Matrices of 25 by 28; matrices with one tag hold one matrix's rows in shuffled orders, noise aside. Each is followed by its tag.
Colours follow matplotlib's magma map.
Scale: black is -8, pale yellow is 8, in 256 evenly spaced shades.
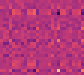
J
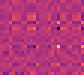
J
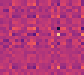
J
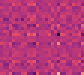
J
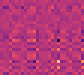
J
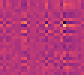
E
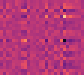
E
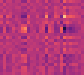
E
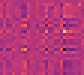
E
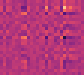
E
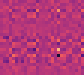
J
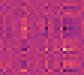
E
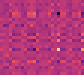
J
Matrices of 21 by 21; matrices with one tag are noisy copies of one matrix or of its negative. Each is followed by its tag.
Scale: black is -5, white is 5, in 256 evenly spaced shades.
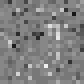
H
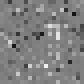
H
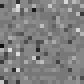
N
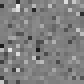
N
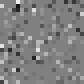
N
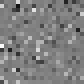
N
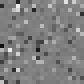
N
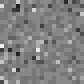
N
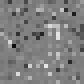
H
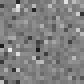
N
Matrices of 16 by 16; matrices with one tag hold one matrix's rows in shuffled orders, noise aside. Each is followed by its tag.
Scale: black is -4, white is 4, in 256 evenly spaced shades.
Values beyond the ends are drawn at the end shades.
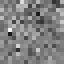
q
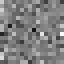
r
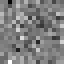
q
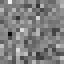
q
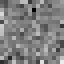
r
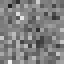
q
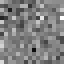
r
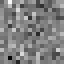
q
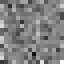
r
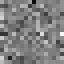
r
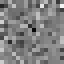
r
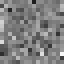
r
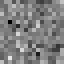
q
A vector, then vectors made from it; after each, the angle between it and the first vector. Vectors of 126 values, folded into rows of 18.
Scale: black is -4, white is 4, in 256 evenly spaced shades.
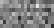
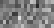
nearly opposite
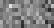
partly aligned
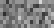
partly opposed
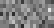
orthogonal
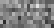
nearly parallel
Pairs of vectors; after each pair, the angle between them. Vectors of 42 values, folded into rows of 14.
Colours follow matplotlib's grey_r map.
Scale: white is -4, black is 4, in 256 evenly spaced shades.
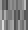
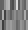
partly opposed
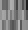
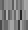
partly opposed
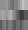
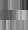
nearly opposite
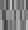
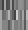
partly aligned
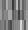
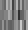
nearly parallel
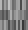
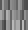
partly opposed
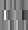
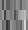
partly opposed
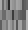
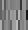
partly opposed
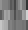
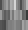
nearly opposite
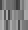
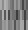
orthogonal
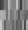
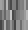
partly opposed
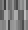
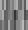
nearly opposite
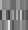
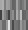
nearly parallel
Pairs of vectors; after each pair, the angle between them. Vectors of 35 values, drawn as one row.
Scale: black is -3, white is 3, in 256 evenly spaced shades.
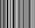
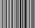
partly opposed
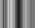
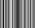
partly aligned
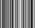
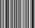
orthogonal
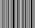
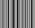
nearly parallel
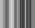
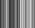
nearly opposite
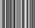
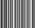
orthogonal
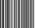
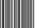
nearly parallel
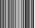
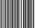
partly aligned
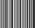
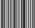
partly opposed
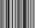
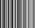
partly aligned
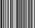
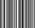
orthogonal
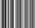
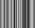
partly opposed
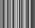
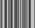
nearly opposite
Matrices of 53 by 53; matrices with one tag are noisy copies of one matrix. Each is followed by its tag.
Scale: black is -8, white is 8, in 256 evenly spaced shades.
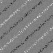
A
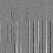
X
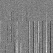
X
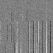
X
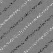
A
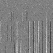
X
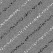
A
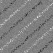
A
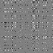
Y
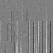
X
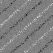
A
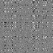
Y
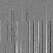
X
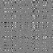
Y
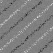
A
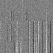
X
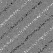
A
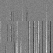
X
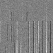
X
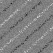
A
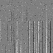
X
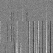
X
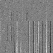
X
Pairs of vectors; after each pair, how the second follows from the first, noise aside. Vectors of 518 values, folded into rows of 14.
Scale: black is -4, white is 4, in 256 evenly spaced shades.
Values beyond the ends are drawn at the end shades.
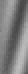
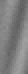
shrunk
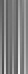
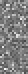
shuffled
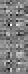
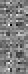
negated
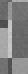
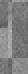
shrunk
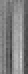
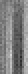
negated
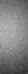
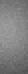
shrunk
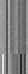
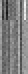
reversed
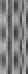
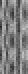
reversed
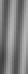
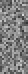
shuffled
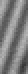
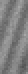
shrunk
